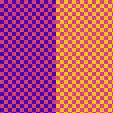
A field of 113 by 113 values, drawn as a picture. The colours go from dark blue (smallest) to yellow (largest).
Grain: checkered. Seam: vertical, 50% of the way across, the right part higher. Mirror symmetry: none.
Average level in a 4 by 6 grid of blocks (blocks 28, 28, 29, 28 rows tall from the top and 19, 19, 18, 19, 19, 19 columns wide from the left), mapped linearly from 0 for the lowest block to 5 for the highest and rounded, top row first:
000555
000555
000555
000555
